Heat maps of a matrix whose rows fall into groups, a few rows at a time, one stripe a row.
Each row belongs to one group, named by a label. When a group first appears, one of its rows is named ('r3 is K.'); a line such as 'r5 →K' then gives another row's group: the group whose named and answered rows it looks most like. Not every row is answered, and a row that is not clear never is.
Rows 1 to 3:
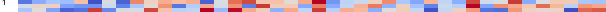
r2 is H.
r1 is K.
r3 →H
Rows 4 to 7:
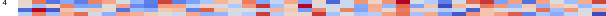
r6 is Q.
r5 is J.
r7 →K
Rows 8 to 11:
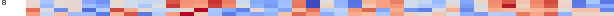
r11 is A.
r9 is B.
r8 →B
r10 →A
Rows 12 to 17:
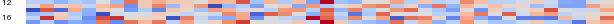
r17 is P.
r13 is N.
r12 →P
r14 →Q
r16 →N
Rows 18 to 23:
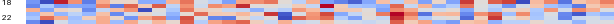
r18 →J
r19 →P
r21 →K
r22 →K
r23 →P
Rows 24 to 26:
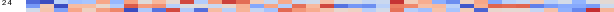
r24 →P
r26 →Q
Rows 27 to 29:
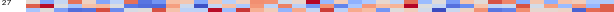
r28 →Q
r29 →H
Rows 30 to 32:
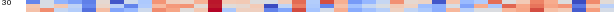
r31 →B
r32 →B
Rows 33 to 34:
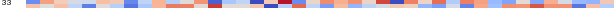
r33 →N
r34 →B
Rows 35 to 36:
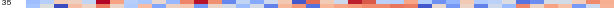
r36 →Q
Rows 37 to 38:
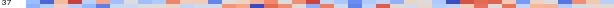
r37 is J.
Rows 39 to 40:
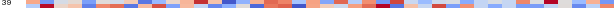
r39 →A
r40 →N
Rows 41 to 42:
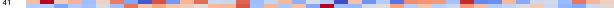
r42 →P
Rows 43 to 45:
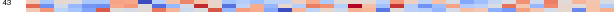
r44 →A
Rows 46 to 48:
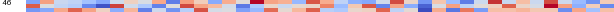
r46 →K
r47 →A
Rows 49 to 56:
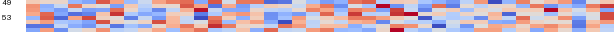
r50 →J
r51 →A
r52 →Q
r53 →Q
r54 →H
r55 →B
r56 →K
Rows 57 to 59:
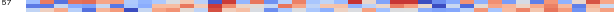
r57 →Q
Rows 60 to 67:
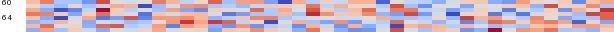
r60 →H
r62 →Q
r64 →J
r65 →B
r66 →N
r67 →K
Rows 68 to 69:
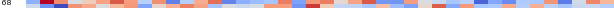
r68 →N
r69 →J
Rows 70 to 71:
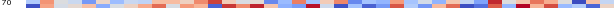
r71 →K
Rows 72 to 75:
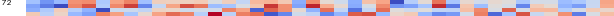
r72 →J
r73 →J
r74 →P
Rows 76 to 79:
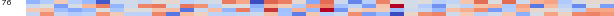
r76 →P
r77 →K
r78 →H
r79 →N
